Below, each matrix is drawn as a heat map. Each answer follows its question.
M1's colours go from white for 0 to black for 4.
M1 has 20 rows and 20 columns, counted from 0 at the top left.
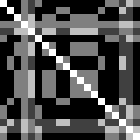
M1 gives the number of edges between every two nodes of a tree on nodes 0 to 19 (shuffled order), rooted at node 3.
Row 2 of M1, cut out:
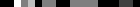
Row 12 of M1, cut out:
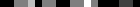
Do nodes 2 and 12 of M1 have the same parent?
yes
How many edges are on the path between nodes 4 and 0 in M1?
3
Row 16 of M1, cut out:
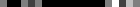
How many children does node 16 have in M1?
0
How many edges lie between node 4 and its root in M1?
1
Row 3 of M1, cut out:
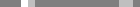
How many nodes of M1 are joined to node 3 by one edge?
3
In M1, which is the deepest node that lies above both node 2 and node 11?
4
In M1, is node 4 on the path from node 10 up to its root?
yes
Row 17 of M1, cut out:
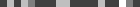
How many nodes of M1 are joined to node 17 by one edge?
5
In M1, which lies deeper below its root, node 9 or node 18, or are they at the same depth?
node 9
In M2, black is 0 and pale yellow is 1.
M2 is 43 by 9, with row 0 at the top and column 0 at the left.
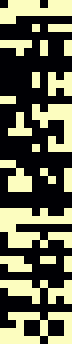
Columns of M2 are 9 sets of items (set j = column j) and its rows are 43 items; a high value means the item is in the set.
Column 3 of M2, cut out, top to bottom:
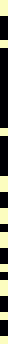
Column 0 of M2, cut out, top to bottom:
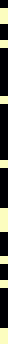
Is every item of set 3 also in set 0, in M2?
no
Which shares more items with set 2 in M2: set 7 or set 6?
set 6
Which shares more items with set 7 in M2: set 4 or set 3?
set 4
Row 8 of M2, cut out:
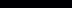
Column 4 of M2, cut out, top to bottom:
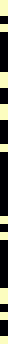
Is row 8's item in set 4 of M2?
no
